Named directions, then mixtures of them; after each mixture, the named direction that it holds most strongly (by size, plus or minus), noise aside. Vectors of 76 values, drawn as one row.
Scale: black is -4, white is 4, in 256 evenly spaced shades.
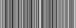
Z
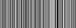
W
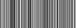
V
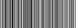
Z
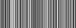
V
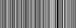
W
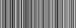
W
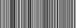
V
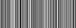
V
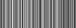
Z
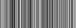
V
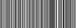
W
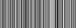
W
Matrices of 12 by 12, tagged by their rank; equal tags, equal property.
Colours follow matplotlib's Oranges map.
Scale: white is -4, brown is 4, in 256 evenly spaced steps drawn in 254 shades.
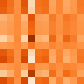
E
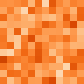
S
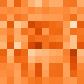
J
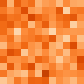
S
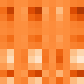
E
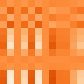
E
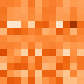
J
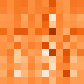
J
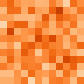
S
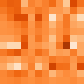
J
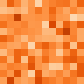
S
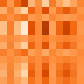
E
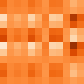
E
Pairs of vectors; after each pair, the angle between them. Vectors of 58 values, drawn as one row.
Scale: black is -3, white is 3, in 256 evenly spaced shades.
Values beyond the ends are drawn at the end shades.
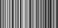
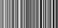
partly aligned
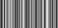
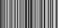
partly aligned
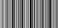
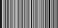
orthogonal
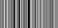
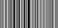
nearly parallel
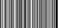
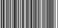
nearly opposite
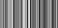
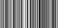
nearly parallel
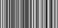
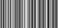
nearly opposite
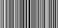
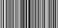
nearly parallel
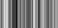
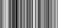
nearly parallel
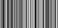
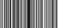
partly opposed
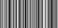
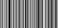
nearly parallel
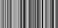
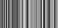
nearly opposite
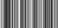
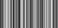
nearly opposite
